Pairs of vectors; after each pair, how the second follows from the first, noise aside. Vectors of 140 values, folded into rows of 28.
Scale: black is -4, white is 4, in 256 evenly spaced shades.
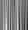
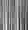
copied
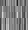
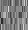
shuffled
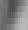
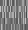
shuffled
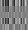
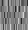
shuffled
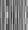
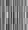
copied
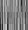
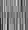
copied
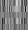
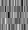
shuffled
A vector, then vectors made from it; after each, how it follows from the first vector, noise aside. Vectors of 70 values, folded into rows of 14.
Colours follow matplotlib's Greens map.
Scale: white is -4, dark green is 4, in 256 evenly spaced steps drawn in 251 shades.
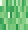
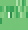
partly zeroed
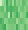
shrunk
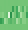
partly zeroed
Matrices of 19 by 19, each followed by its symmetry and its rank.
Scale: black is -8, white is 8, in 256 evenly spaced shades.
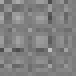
symmetric, rank two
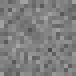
symmetric, full rank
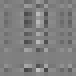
neither, rank one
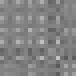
symmetric, rank two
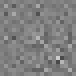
symmetric, rank three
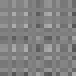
symmetric, rank one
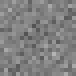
symmetric, full rank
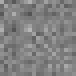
symmetric, rank three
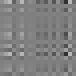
neither, rank one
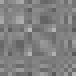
symmetric, rank two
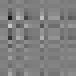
neither, rank one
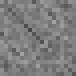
symmetric, full rank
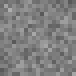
symmetric, full rank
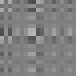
symmetric, rank one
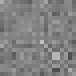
symmetric, rank three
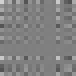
symmetric, rank one
